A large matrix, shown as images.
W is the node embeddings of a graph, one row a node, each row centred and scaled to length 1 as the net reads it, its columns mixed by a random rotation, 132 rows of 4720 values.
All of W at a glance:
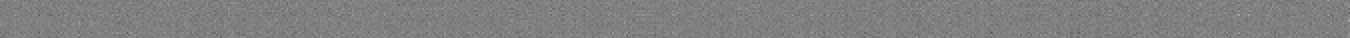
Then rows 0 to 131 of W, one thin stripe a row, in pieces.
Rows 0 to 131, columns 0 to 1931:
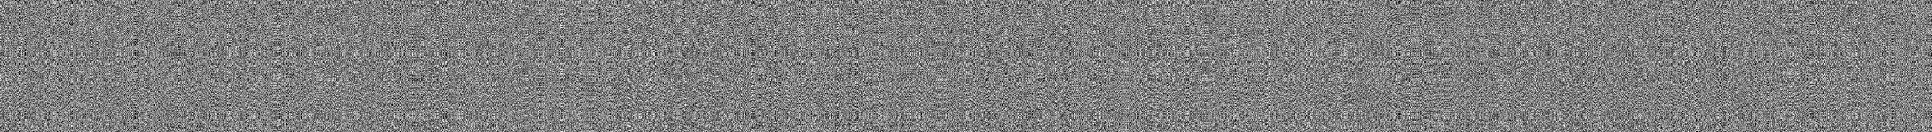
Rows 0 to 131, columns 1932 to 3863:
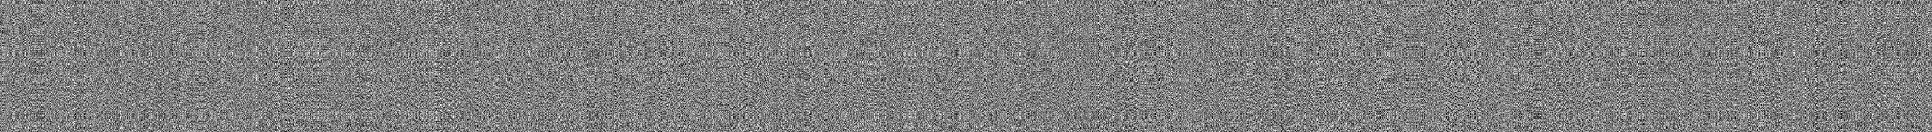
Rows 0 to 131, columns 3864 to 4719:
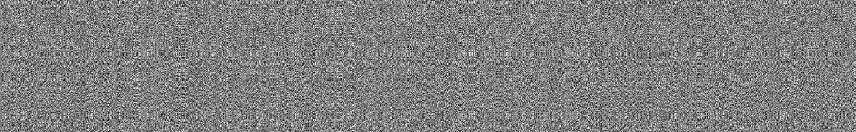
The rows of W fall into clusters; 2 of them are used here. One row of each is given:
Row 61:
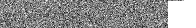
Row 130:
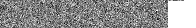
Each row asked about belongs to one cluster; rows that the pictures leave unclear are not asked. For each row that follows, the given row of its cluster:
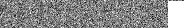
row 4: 130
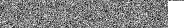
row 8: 130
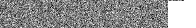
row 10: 130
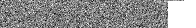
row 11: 61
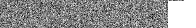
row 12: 130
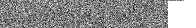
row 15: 61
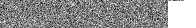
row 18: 130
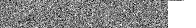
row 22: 61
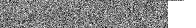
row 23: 61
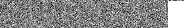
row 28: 130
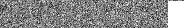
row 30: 130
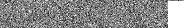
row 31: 61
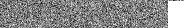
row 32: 130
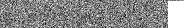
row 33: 61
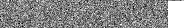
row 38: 61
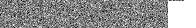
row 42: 130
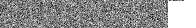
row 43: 130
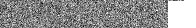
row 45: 130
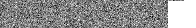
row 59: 130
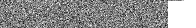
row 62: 61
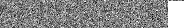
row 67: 130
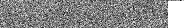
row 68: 61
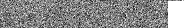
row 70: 61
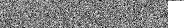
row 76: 61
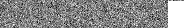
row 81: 130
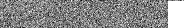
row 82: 61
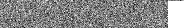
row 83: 61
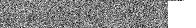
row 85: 61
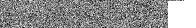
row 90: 61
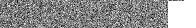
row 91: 130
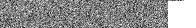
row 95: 61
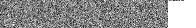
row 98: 130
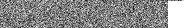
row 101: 61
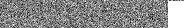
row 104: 130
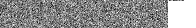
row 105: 130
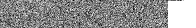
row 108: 61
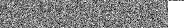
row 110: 130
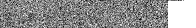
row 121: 61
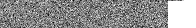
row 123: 61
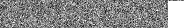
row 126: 130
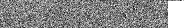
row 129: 61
